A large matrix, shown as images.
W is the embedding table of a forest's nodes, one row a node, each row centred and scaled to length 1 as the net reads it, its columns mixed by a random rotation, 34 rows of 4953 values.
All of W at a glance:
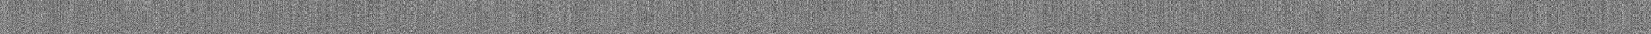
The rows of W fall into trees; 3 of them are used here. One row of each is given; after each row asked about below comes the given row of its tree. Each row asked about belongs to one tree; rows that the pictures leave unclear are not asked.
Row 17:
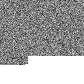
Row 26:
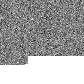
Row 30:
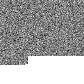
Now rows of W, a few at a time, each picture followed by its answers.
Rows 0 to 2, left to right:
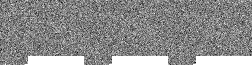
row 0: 26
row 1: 30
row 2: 30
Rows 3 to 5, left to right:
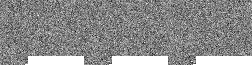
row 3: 30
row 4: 17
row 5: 17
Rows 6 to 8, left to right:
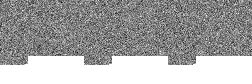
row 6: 26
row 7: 30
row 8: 30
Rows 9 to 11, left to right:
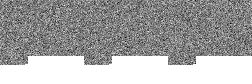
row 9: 30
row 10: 30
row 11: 17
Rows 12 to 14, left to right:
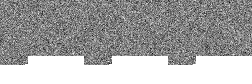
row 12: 17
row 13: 17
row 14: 26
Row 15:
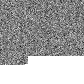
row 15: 26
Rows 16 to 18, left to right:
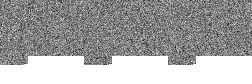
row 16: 26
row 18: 17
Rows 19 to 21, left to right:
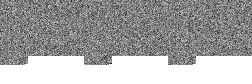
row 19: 26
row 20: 17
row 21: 26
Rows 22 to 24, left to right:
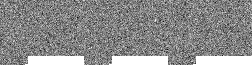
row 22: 17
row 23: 30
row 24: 17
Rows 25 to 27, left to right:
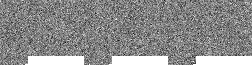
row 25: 30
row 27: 17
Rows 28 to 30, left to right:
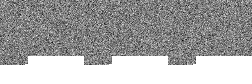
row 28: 17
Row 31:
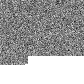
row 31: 30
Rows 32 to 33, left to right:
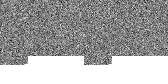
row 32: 26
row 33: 26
